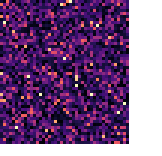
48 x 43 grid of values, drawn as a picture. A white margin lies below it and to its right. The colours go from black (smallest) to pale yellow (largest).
Slope: none. Odd rows or columns: none. Grain: fine. Histogram: skewed, a long tail of high values. Average level on the scale: 20%. Seam: none.
